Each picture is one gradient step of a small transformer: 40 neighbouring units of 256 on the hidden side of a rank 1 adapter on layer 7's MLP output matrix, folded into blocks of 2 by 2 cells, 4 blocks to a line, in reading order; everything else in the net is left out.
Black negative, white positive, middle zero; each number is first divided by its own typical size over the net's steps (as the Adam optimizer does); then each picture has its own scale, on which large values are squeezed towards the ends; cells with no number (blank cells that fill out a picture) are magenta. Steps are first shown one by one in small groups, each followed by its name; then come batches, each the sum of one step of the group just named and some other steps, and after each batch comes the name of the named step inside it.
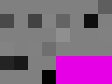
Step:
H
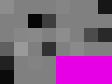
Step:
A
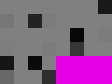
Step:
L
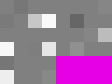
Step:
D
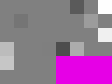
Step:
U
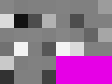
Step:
A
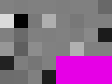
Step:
A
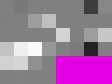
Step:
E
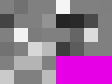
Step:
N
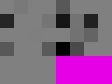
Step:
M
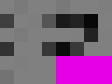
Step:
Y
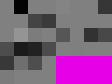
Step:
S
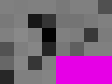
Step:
N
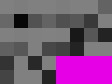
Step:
Y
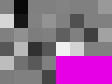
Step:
S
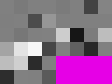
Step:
E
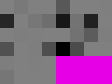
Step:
M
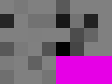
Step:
M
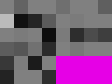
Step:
S
